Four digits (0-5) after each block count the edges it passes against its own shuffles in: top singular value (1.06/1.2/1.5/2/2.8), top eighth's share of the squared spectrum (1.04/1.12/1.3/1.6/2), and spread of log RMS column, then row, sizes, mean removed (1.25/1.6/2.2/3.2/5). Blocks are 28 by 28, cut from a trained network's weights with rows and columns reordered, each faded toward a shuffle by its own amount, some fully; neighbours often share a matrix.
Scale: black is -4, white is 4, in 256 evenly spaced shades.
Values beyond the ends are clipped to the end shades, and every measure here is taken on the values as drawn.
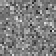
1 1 0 0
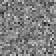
0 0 0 0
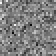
0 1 0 0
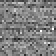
3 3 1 2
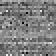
3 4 1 1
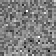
0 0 0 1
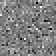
1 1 0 0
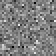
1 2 0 0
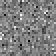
0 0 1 0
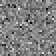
0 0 0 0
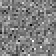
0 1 0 0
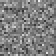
2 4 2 0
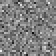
1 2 0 0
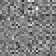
3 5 2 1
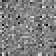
3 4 1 2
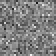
1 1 0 0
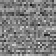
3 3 0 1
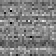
3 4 1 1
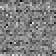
2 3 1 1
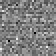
1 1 0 0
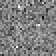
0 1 0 0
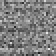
2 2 0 0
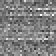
3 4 1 1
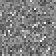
0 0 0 0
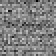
2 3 0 0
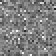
1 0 0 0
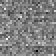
2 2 0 0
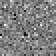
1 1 0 0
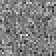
0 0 0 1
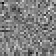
2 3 1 0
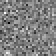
2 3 0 0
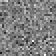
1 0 0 0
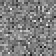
1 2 0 0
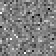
1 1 0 0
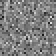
0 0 0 0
